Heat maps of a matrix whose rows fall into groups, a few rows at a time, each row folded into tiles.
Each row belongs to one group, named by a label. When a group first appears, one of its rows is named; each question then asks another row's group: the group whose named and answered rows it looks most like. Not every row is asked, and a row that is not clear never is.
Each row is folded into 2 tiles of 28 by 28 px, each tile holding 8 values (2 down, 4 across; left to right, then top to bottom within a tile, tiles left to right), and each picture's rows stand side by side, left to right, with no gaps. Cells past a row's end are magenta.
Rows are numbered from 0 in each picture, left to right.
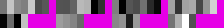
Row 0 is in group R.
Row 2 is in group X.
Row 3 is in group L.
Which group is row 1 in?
X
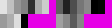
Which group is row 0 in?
L
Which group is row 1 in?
X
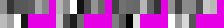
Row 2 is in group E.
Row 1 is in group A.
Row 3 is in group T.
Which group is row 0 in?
T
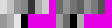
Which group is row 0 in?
L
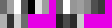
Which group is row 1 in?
R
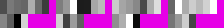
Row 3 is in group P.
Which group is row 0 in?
E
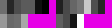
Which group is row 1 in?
E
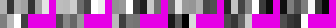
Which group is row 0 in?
L
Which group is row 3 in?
R
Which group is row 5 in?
E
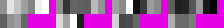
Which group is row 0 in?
P
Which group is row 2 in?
A
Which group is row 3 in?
X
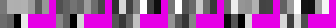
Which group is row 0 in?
R
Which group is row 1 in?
E
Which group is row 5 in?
A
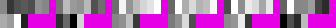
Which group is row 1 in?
R
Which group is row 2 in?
P
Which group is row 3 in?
P
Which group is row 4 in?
P
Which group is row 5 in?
R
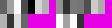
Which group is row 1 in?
T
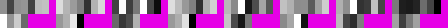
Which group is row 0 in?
T
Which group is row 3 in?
L
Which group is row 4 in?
A
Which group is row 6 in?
A
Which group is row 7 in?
X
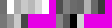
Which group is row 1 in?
E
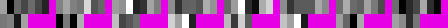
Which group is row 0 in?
X
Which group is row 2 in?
A
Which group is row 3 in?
T
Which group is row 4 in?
A
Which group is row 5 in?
T
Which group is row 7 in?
X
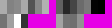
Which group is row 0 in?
L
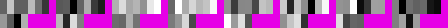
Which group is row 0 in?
E
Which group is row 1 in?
X
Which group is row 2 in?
P
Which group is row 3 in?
P
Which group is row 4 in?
T
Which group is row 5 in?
L
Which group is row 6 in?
A
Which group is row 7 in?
X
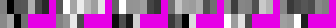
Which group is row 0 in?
X
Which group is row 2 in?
R
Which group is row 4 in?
T
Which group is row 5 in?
T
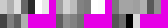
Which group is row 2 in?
R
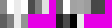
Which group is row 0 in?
P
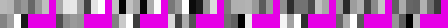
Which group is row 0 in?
L
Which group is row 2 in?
L
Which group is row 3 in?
A
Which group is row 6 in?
L
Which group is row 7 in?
E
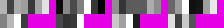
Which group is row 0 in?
L
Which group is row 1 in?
E
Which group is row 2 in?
T
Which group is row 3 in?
A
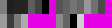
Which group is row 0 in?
X
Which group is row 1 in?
E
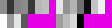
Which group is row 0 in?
T
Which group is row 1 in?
L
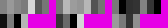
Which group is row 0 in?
R
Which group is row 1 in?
R
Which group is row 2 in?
X
